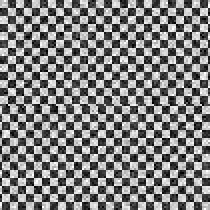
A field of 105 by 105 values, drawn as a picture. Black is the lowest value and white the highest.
The values fall into two levels. No seam splits the table. There is no overall slope. The field is checkered. A half turn leaves it unchanged.
